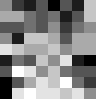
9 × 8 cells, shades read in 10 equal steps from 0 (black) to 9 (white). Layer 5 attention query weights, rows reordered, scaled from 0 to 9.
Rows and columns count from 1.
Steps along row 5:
down down same up down up same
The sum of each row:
22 34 29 41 51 29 42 39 53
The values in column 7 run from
1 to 8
